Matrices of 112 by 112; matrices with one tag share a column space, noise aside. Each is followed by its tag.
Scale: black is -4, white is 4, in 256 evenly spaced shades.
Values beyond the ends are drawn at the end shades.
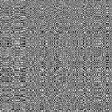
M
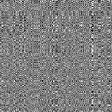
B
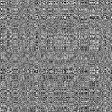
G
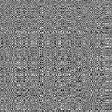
M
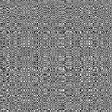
M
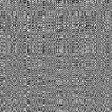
B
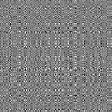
M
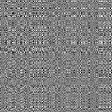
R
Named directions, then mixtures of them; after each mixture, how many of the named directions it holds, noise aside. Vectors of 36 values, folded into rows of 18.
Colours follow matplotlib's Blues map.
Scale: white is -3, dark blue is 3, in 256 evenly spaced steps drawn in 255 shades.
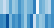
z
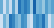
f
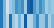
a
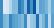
three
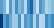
three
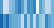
two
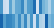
two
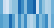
three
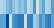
two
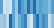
two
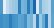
three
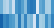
two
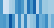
three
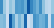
two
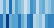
two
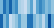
one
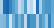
three
